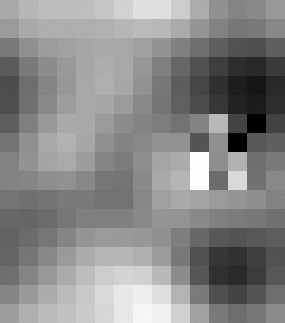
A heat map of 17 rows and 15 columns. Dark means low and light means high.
Roughest part: middle right. Odd patch: rougher, in the middle right. Ninth with the highest average: bottom middle.
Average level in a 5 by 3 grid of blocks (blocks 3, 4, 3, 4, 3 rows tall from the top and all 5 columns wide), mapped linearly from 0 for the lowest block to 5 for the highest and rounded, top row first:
4 4 2
2 3 0
3 3 3
2 3 2
4 5 1
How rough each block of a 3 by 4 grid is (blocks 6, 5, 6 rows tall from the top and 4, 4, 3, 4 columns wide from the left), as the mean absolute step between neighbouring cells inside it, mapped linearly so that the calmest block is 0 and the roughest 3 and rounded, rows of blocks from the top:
0011 / 0023 / 0011
